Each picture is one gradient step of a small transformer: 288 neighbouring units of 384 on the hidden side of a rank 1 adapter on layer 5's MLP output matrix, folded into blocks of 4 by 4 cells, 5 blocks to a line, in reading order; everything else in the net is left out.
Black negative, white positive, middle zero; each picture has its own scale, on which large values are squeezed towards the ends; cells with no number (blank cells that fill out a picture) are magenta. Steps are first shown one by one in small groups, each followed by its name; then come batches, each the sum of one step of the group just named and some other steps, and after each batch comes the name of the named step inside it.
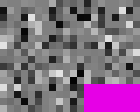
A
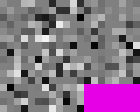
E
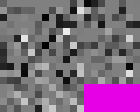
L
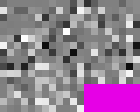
L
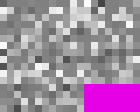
L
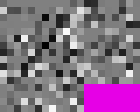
L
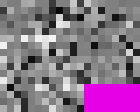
E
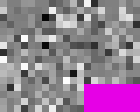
E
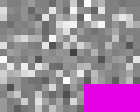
E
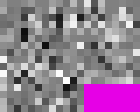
A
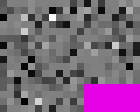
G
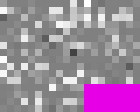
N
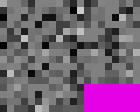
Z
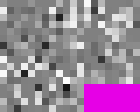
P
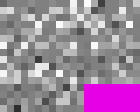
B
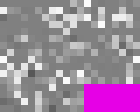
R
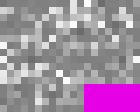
B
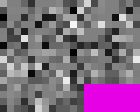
Z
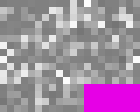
B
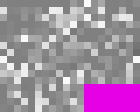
R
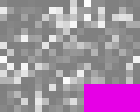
N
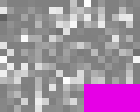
N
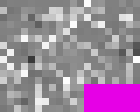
G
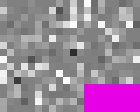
P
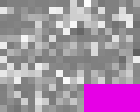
B
